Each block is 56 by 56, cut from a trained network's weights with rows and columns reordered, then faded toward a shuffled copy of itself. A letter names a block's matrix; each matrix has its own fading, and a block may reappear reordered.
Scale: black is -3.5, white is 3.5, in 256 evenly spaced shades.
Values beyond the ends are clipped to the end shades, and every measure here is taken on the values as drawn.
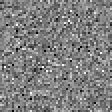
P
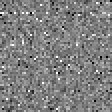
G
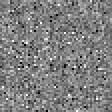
G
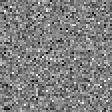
P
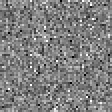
P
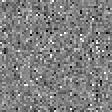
P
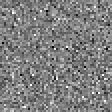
P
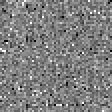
G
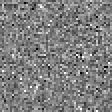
P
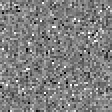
G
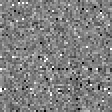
G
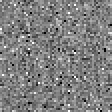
P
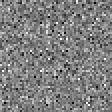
P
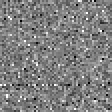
G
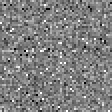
G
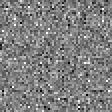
P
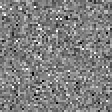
P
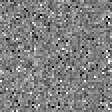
P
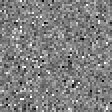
G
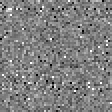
G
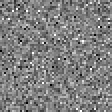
P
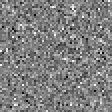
P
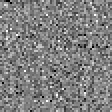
P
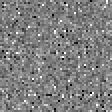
G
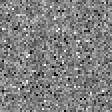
G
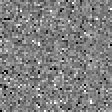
P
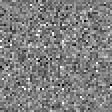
P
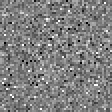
G
